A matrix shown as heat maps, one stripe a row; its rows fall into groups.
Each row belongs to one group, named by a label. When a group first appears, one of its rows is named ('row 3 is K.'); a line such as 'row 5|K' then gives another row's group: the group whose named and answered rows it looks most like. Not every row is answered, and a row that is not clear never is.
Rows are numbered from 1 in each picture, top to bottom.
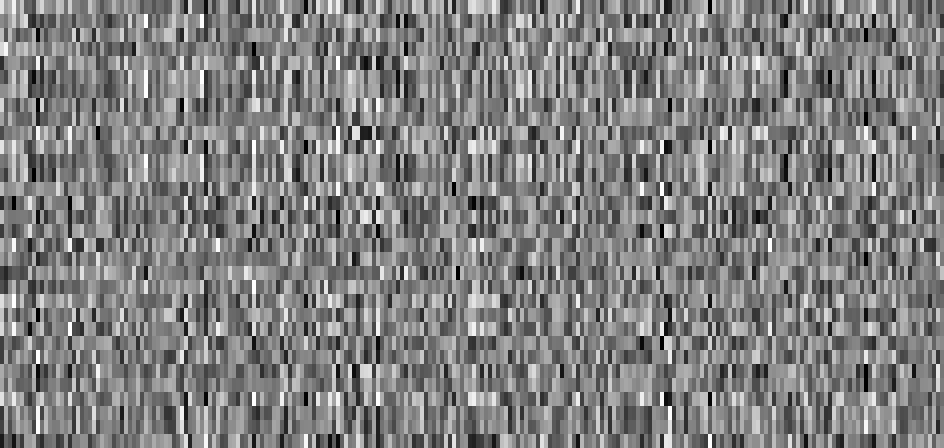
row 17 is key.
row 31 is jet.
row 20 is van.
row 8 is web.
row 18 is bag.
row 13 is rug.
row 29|bag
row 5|jet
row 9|web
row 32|key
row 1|bag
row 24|bag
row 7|rug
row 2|rug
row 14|bag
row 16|web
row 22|bag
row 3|web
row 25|key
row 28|web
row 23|web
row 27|web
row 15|key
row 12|rug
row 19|web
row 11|bag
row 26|jet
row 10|jet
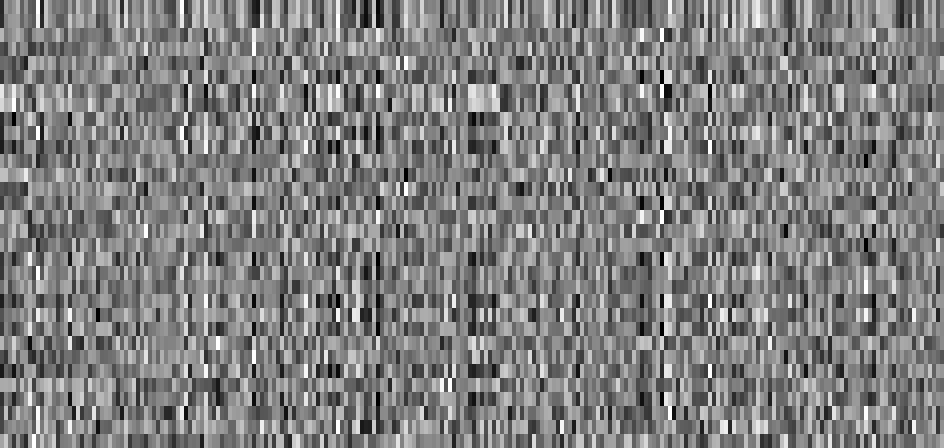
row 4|rug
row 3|bag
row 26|rug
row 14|van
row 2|jet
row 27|key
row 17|rug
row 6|key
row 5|van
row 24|key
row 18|web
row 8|bag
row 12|web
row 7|bag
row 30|jet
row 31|jet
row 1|jet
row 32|van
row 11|key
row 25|bag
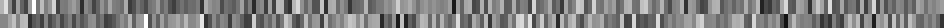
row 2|rug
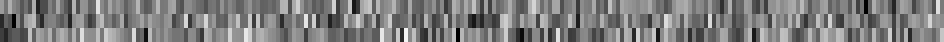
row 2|key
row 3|van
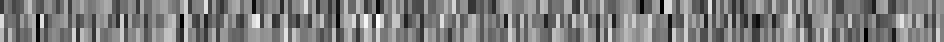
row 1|key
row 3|web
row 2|web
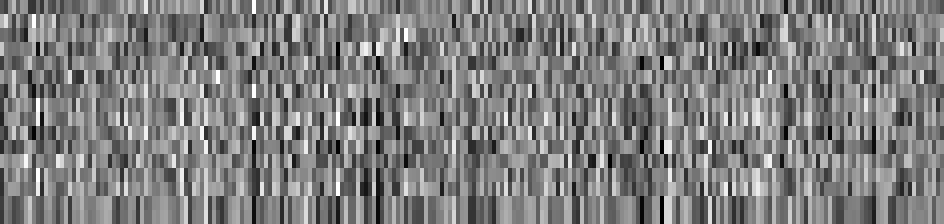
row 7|rug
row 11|key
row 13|jet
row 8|jet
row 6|bag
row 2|van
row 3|van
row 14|jet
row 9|jet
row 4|web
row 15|key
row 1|rug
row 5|key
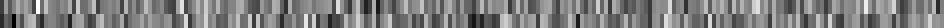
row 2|key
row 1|jet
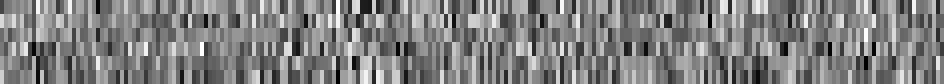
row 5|web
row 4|rug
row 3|jet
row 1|jet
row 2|bag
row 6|web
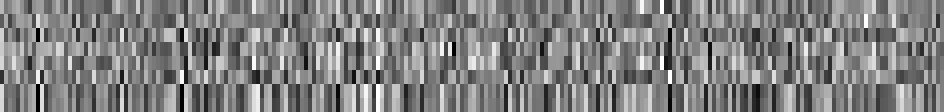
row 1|bag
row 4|bag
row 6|jet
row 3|web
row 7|web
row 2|jet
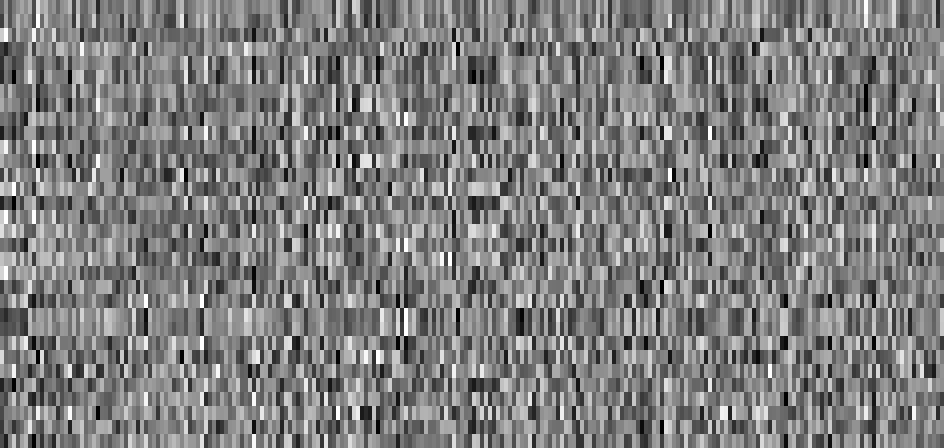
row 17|bag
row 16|van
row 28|key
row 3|van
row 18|van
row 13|jet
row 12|web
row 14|bag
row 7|web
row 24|van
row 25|rug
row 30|jet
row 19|bag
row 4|van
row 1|jet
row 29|rug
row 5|key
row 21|key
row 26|web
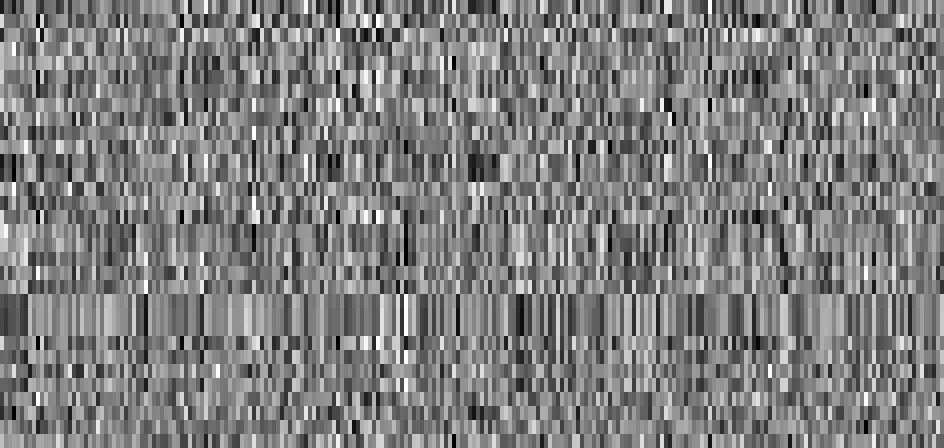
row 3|jet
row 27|bag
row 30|key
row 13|key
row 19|rug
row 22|van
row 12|key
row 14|bag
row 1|key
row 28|van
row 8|bag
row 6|web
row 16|web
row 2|web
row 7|web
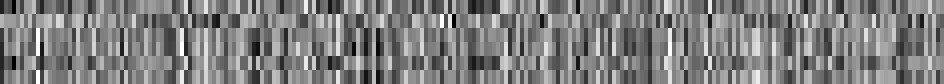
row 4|jet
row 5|key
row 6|jet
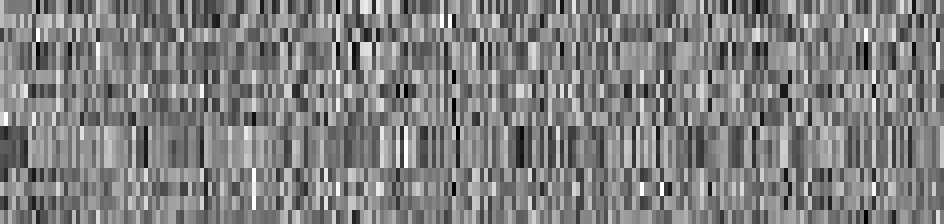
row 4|web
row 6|bag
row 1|web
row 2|bag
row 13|rug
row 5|web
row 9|van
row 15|rug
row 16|web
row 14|bag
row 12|van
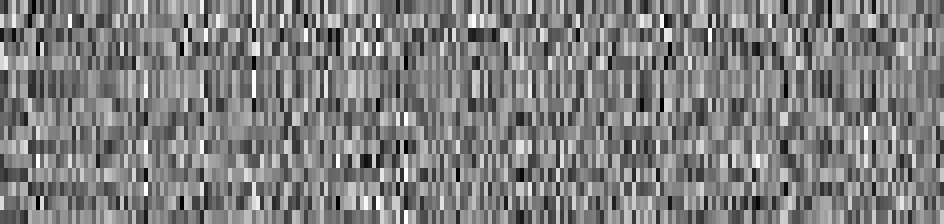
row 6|rug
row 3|key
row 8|key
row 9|van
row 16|van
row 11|rug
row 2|bag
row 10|jet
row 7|rug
